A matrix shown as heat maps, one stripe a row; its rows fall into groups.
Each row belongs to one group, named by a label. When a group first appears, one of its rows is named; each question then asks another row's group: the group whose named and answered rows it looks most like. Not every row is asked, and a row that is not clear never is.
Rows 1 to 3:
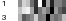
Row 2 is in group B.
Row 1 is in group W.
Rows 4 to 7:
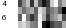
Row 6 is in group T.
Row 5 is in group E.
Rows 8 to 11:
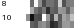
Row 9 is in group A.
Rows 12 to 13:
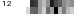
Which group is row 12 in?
A
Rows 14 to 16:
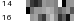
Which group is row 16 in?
B
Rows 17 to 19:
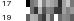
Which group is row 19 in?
W
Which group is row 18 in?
A
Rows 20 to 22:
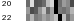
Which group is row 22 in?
B
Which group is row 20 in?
T
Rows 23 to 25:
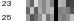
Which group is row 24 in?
T
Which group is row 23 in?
E
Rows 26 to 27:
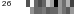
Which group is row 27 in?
A
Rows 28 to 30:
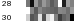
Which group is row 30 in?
E
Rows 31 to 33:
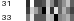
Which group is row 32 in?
W
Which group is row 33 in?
T
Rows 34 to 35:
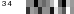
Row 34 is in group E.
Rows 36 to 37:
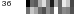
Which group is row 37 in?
W
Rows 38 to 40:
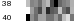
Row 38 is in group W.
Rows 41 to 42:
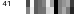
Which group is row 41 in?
T
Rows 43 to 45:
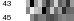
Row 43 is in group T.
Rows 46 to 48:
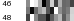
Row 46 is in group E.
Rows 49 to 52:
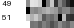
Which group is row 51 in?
B
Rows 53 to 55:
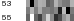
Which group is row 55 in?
T
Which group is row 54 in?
B
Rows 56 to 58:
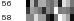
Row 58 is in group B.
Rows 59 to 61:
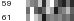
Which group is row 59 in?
E
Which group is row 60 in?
T
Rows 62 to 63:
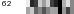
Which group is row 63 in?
B
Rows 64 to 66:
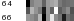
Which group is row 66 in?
E
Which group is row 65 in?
W
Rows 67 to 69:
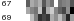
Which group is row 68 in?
E
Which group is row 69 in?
A
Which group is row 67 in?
W
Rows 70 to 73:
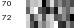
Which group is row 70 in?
E
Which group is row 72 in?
E
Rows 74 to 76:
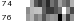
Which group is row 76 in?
B
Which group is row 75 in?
B
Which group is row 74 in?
A
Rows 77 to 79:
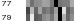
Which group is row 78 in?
B
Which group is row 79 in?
B
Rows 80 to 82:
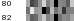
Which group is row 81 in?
E
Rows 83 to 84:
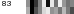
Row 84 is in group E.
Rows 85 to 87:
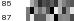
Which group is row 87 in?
T
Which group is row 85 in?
A
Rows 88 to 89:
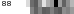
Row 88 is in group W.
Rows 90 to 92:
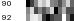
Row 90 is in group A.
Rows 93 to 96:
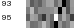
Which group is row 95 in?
W
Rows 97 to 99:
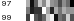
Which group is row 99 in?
T
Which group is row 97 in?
E
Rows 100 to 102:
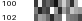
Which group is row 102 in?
W
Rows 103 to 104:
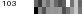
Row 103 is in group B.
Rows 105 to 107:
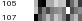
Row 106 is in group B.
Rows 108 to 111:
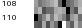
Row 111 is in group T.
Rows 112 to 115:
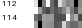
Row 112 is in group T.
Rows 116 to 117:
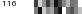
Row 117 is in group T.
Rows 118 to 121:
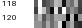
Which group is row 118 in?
T
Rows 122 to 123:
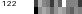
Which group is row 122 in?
W
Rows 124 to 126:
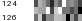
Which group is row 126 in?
B
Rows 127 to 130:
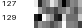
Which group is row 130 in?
W
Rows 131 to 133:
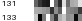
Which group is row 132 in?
W
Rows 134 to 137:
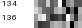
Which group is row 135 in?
B
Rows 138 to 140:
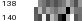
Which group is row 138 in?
A
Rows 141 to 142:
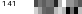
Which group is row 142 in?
B
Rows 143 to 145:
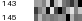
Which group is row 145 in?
B
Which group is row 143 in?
E
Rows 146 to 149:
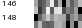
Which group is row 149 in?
B
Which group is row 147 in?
E
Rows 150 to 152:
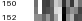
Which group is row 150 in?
T
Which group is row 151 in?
T
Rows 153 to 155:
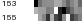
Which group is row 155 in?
A
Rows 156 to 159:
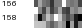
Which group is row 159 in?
B
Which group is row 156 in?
W
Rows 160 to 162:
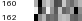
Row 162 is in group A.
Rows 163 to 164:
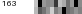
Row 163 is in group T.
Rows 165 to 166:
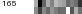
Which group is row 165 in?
E
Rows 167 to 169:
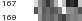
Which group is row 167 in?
B
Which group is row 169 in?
A
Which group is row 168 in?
W
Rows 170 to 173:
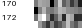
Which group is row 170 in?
E
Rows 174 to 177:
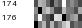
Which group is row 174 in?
W
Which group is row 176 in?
T
